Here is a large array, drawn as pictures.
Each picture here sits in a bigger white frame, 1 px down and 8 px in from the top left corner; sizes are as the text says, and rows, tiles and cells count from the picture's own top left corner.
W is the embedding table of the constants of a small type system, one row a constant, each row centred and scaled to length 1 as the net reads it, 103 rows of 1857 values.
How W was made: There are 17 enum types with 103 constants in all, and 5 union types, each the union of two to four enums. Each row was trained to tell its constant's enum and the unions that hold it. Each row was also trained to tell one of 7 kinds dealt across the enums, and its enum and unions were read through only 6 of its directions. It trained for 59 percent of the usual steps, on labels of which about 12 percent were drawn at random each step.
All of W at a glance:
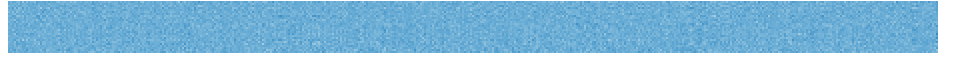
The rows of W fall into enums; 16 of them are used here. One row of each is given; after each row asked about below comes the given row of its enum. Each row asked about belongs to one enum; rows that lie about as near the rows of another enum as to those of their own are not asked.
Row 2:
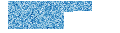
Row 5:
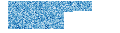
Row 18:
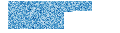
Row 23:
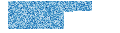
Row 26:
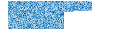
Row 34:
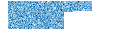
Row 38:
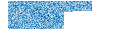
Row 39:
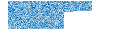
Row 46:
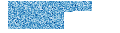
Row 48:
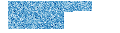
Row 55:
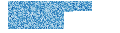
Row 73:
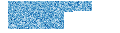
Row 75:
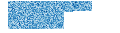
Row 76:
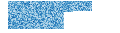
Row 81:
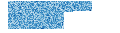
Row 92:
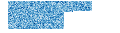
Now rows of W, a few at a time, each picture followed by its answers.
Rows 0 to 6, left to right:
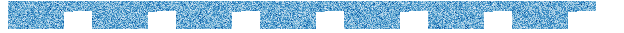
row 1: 75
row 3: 18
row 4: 26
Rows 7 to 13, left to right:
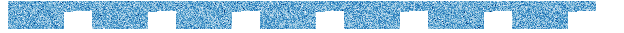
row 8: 81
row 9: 76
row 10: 76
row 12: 46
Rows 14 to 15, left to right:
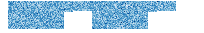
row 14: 73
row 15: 38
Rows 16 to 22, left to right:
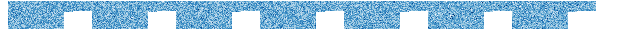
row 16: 75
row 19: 26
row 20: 39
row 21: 5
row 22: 55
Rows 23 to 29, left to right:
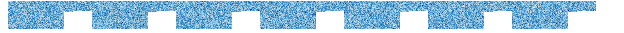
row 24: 46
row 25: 76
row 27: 73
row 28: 2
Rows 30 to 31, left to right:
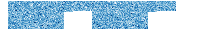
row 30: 5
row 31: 18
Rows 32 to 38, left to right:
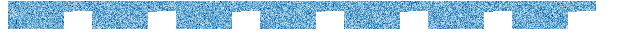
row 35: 55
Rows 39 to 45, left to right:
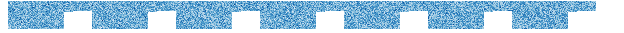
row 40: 81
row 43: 5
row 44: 38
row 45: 26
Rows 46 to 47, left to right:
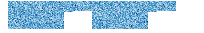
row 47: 5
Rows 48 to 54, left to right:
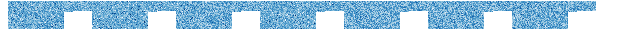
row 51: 55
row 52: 81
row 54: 48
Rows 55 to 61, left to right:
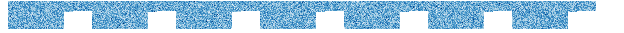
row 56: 76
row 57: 38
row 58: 75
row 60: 23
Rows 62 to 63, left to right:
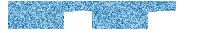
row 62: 76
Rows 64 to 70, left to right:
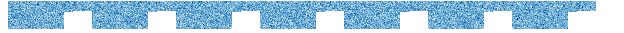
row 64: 75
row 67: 73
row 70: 46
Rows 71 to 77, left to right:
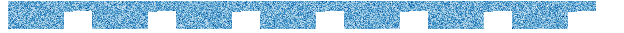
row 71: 5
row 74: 2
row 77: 2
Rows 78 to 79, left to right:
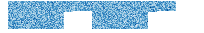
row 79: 81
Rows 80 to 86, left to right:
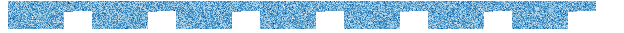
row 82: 26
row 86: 55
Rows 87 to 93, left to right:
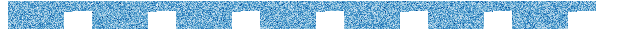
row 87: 81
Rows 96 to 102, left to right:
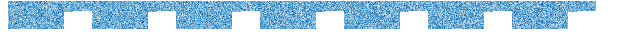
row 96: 34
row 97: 34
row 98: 38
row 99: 55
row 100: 38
